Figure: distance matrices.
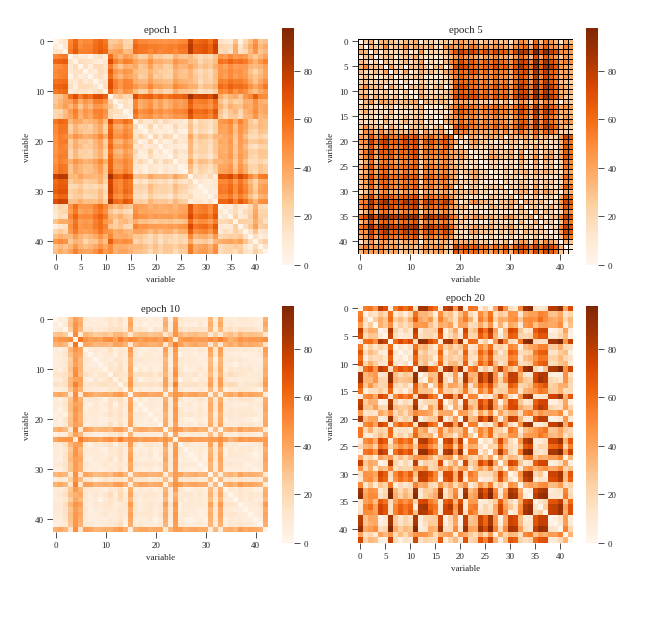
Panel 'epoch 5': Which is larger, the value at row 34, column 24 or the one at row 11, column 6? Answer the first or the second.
the second
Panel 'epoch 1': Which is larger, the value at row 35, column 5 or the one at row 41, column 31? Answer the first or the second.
the first
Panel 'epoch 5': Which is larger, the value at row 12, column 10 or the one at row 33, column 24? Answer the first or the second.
the first
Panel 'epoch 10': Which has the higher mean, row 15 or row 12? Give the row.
15
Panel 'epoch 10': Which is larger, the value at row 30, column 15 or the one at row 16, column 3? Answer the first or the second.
the first
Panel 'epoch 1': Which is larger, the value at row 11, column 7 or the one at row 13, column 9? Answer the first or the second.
the first
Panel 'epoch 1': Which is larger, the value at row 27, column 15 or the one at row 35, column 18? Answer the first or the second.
the first
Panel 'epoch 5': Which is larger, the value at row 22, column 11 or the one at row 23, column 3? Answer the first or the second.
the first
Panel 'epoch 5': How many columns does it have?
43
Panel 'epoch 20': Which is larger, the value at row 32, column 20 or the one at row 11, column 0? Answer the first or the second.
the first
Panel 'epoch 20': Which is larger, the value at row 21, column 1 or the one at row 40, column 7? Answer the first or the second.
the first
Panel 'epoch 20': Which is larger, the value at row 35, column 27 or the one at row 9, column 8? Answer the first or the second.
the first
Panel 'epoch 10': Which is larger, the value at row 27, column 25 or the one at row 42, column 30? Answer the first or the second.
the second
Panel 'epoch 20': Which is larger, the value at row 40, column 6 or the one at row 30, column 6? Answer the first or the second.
the first
